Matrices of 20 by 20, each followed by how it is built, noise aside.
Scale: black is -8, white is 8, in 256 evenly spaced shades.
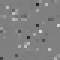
sparse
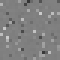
sparse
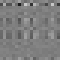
low rank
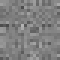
low rank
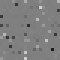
sparse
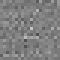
low rank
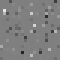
sparse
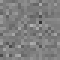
low rank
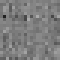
low rank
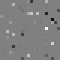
sparse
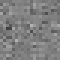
low rank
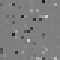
sparse
